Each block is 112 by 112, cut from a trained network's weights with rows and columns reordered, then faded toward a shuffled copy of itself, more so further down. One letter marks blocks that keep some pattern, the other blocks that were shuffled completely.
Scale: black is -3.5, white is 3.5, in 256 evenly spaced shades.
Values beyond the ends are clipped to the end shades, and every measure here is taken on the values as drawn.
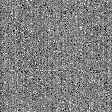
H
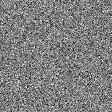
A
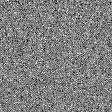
A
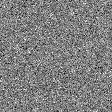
A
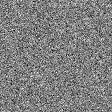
A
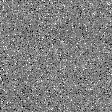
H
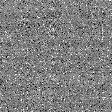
H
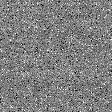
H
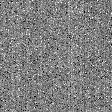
H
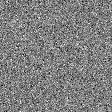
A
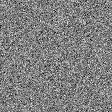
A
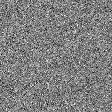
H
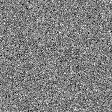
H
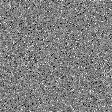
A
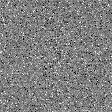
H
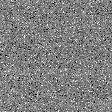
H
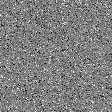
A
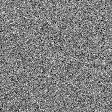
H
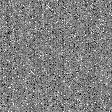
H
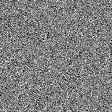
A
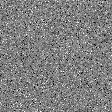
A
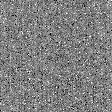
H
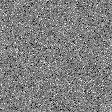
A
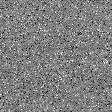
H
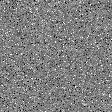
A
